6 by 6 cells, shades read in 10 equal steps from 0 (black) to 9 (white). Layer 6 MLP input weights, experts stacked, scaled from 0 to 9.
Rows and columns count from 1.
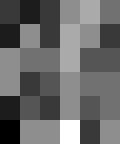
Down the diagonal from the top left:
2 5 4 5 3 5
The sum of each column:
14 20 18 36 23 22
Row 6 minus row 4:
-5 3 2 4 -2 1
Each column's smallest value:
0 1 2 5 2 2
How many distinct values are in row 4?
4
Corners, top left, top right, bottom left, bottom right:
2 4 0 5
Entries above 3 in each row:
3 3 4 4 2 4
